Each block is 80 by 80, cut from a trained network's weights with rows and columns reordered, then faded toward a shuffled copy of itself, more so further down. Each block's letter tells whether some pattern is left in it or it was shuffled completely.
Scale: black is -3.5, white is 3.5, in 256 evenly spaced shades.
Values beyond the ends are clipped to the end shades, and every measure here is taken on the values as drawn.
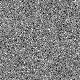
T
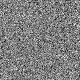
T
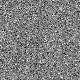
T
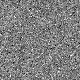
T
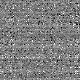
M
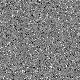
T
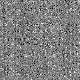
M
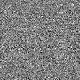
M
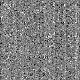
M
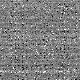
M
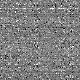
M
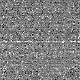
M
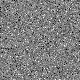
T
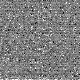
M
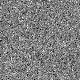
T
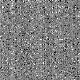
M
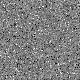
T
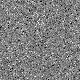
T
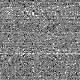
M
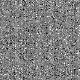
M
